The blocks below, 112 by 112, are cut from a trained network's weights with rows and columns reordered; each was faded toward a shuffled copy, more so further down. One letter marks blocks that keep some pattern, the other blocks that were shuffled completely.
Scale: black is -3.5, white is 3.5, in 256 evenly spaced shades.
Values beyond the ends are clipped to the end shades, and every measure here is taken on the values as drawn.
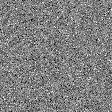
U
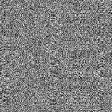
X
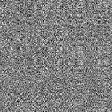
X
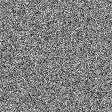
U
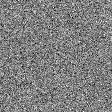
U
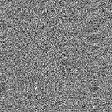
X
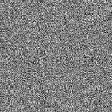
X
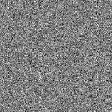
X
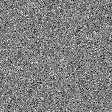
U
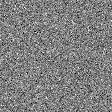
U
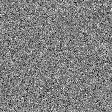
U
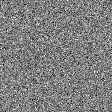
U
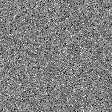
U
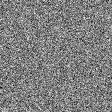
U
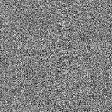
X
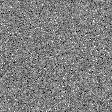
U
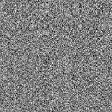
X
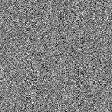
X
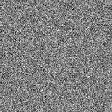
X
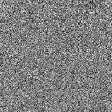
X
